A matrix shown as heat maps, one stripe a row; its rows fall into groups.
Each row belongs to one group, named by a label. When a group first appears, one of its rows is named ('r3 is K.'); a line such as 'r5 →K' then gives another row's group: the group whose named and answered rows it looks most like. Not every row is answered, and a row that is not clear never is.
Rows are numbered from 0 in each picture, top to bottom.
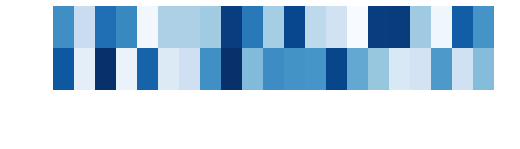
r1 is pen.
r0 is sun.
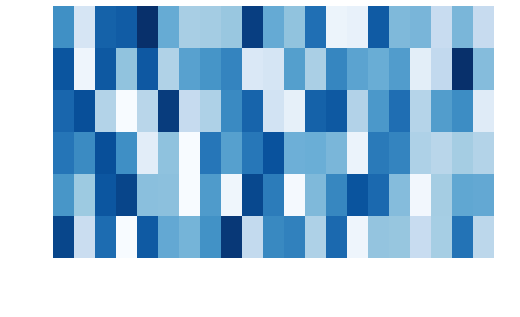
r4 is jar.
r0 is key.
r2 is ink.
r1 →pen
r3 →sun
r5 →pen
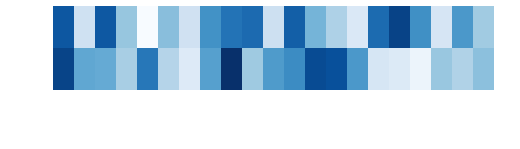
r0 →sun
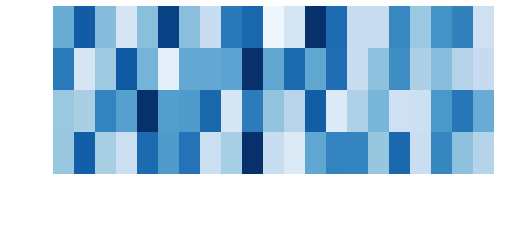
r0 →ink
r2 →key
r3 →ink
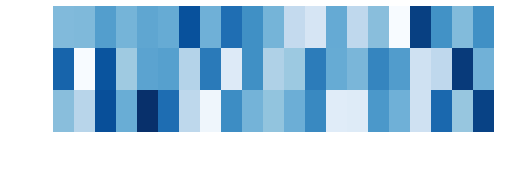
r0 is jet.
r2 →key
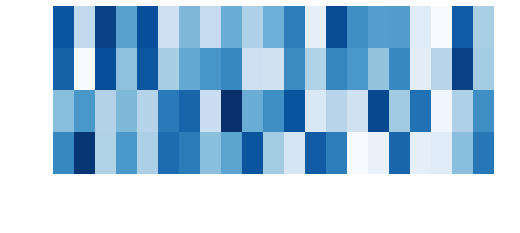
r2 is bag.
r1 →pen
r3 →ink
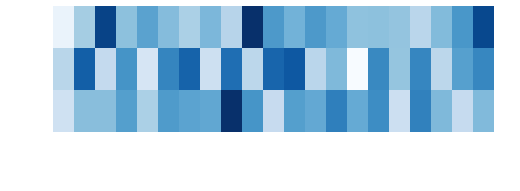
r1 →bag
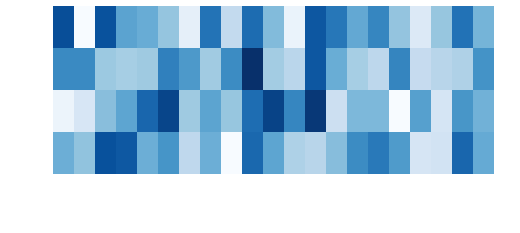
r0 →jar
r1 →ink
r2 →key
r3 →jar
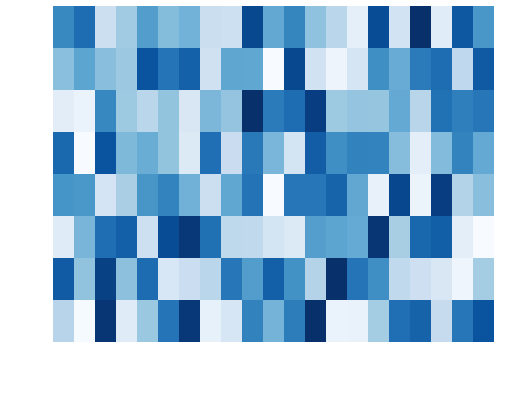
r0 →bag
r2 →key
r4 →ink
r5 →jet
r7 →key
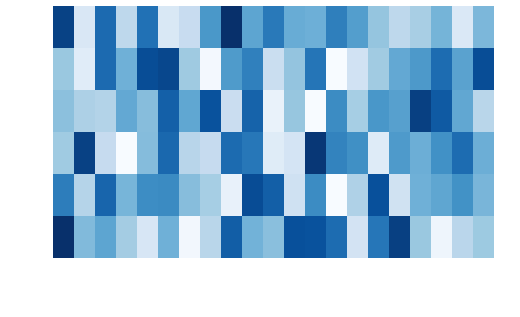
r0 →pen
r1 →key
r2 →jet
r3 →ink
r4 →key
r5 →sun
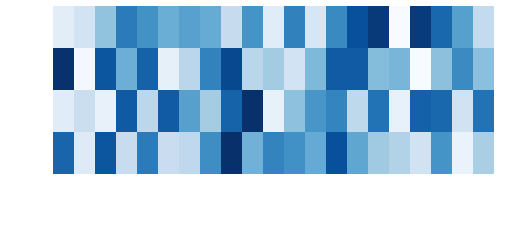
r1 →pen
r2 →jet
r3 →pen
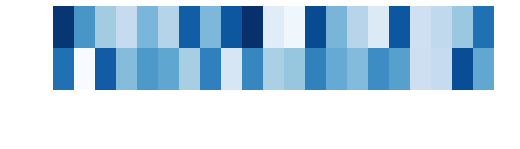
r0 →ink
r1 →jar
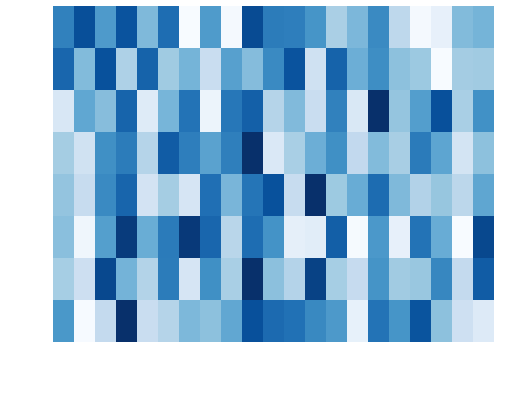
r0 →jar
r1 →pen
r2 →jet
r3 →jet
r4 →jar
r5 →jet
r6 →key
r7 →sun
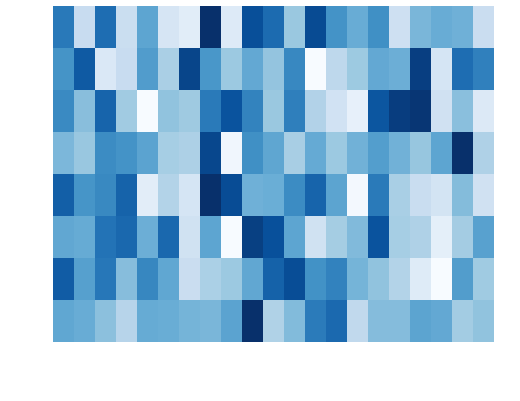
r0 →jar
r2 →sun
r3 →jar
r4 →sun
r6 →pen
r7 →ink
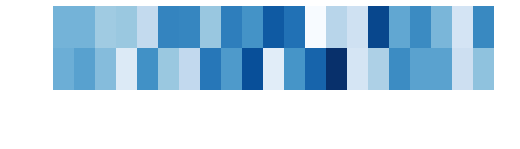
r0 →bag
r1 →ink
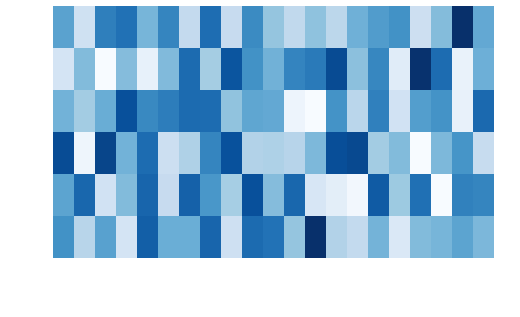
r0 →jar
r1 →jet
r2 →jet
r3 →pen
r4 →bag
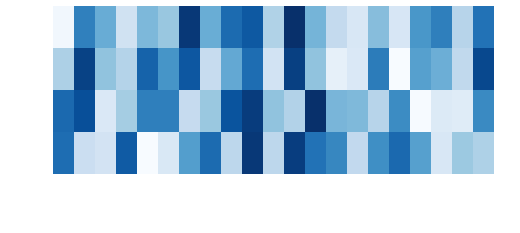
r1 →bag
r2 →ink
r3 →sun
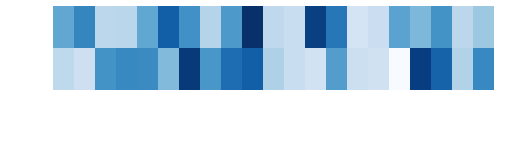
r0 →ink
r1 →jet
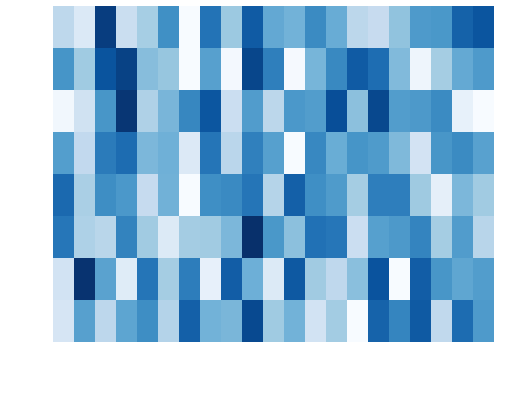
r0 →key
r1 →jar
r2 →jet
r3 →jar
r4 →sun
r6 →bag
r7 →bag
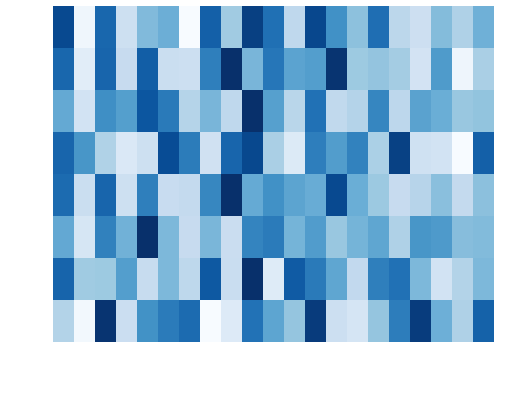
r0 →jar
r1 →pen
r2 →key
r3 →ink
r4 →pen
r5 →key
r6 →sun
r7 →key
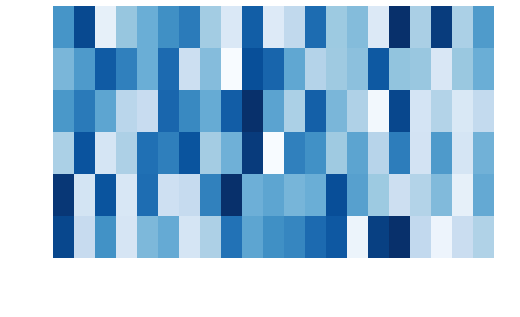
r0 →ink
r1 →jar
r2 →ink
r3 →ink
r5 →sun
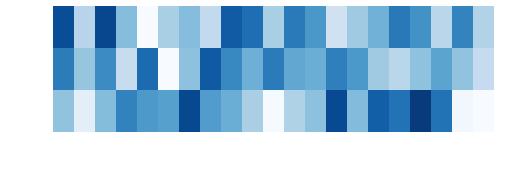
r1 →pen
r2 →jet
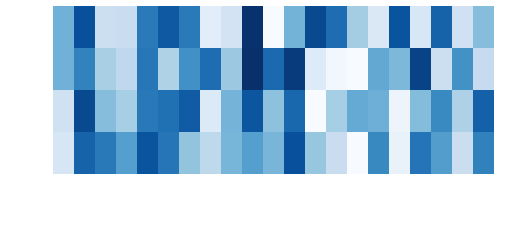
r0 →ink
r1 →bag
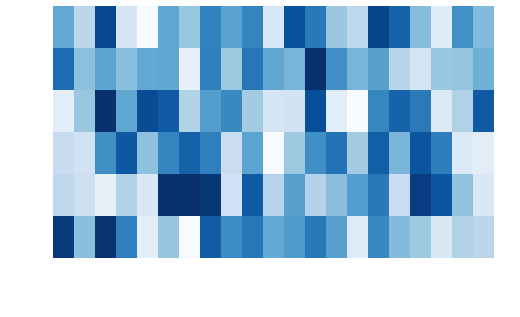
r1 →jar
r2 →key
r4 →jet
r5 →sun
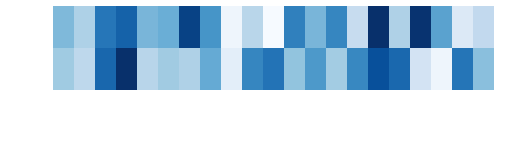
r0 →jet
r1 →jar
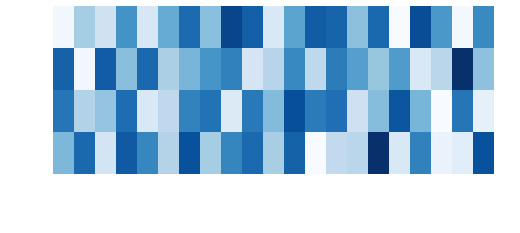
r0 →jet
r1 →pen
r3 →bag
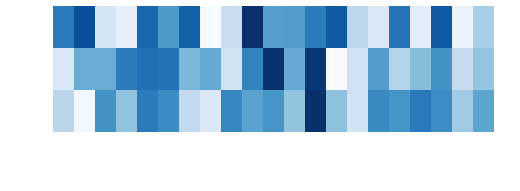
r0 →ink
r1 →key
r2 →key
